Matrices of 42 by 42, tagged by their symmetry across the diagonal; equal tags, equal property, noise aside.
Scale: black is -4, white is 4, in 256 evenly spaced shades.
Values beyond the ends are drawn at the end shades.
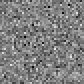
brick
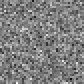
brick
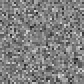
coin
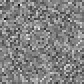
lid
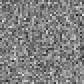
brick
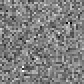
coin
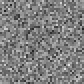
lid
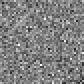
lid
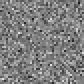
coin
